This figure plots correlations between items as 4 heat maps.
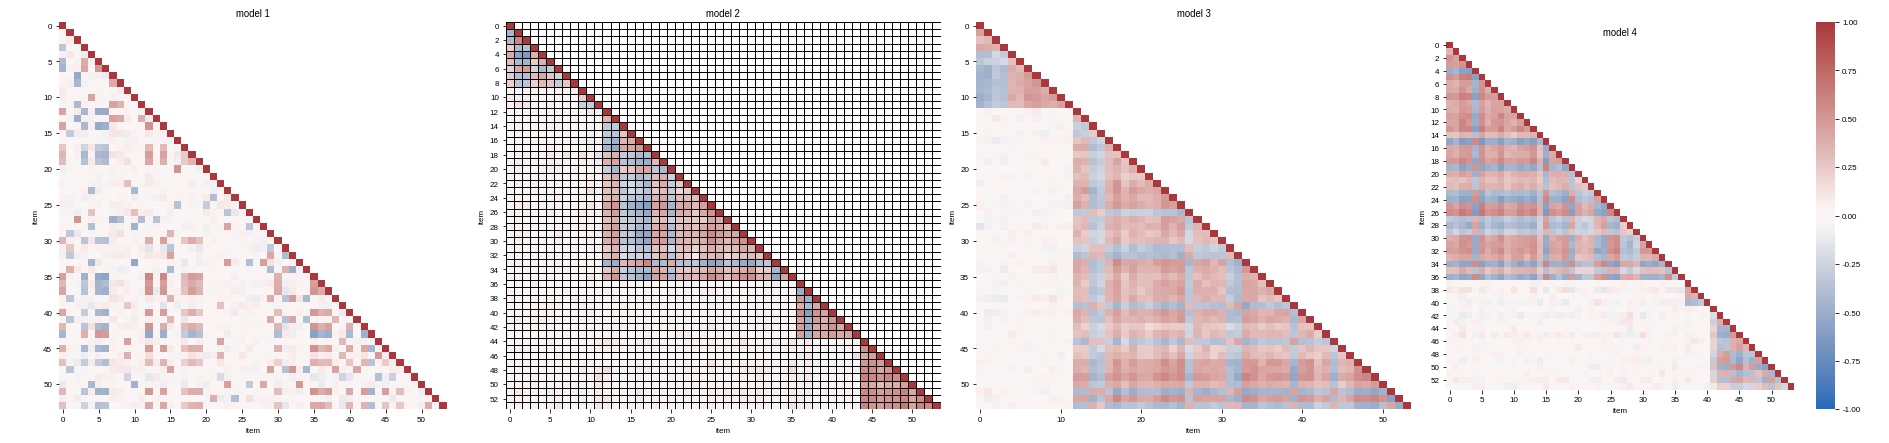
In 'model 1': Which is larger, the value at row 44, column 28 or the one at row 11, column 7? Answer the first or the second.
the second
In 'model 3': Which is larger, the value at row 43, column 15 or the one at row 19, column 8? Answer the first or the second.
the second
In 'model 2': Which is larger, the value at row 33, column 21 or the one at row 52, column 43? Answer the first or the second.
the second
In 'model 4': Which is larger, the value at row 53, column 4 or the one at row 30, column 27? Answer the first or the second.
the first
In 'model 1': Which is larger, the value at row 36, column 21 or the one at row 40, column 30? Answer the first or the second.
the second
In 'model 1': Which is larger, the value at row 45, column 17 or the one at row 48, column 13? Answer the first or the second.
the first
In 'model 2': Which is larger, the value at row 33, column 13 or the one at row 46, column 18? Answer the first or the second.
the second
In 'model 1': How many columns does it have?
54
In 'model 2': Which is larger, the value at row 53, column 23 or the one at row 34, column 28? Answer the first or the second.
the second
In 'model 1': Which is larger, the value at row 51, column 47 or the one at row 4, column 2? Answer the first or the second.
the first
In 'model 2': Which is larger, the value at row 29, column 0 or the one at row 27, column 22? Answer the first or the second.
the second
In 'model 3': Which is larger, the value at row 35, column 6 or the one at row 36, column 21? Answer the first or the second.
the second
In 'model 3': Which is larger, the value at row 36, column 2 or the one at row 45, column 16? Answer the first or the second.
the second
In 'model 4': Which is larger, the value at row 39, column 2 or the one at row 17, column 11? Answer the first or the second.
the second
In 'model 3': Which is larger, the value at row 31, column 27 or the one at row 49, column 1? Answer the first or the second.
the second
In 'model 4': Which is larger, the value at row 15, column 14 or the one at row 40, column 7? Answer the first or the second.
the second
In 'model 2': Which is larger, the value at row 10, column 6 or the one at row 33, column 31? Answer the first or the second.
the first
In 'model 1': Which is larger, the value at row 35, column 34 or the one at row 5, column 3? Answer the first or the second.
the second
